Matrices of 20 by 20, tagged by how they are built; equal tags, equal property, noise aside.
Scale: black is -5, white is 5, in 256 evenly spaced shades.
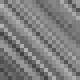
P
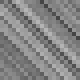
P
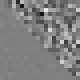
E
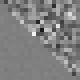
E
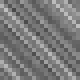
P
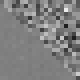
E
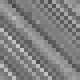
P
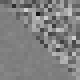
E
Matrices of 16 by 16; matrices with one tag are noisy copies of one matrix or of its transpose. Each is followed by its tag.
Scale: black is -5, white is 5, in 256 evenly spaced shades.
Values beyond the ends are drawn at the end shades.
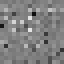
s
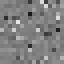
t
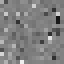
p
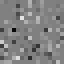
t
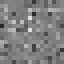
s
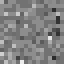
p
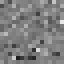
p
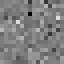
t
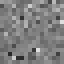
p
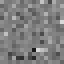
p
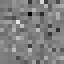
t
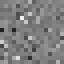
t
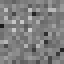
s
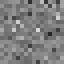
t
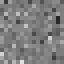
p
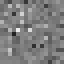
s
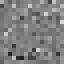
p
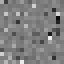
p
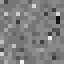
p
